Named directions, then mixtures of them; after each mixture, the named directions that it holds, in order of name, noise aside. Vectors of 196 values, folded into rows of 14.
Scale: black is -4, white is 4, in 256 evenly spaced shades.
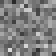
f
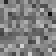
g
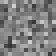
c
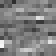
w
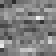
w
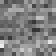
c, g, w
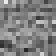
c, g, w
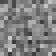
c, f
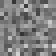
f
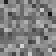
g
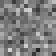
f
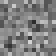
c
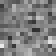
c, g, w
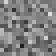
g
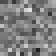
f, g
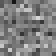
f, w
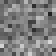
c, g, w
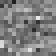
f, w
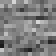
w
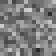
f, g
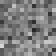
c, g, w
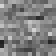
c, w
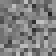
c, f, g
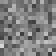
c, g, w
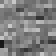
w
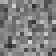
c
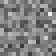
g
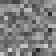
f, g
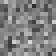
c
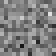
g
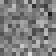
c, g
